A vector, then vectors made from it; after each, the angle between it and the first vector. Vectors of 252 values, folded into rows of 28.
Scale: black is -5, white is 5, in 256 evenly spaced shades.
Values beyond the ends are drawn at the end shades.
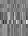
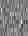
partly opposed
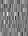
orthogonal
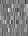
partly opposed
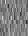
partly opposed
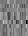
nearly opposite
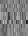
nearly opposite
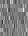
orthogonal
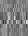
nearly parallel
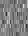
partly aligned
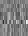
nearly parallel
